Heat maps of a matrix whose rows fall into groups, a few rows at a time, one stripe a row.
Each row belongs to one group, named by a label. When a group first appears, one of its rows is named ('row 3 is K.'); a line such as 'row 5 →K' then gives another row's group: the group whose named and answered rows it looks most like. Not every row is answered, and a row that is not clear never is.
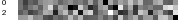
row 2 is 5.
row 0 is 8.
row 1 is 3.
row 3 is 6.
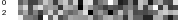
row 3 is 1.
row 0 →5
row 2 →3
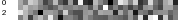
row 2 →1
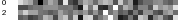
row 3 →5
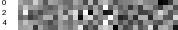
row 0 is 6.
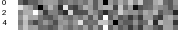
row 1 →1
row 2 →6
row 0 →8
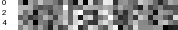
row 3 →5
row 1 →1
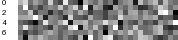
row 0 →1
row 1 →3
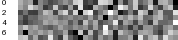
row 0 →6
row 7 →1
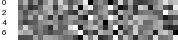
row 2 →3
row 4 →8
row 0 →3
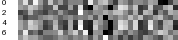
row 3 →8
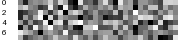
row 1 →1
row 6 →1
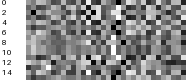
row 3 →5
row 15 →8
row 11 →5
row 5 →8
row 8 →6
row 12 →6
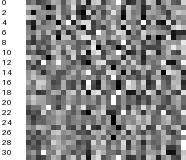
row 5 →3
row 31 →5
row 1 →1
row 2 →3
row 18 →5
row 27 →8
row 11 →1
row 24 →8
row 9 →3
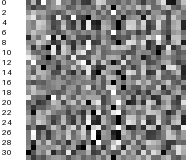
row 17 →6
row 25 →5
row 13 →6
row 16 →8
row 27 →3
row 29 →3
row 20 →5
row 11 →1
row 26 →3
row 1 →8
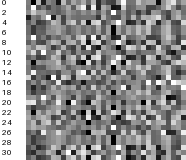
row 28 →8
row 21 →8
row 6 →8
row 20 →1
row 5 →8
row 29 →5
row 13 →8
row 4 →5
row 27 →8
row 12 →3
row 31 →5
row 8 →5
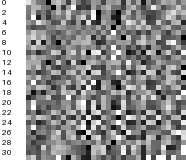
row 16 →3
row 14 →5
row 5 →8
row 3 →3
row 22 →5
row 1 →1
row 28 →8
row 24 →5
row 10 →5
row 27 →5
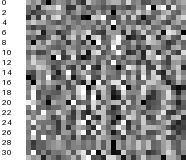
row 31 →6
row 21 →3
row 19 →3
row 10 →5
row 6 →6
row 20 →1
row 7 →5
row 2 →8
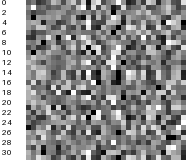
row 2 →8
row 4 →6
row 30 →6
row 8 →6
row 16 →3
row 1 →3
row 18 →1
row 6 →8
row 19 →6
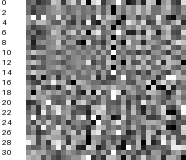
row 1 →8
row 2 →8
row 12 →6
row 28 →1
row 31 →6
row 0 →5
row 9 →8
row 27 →1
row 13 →8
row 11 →8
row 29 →3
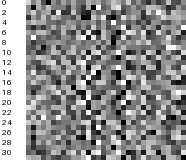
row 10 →5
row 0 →1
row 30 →5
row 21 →1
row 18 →3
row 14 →3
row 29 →8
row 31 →6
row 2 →1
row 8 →8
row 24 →6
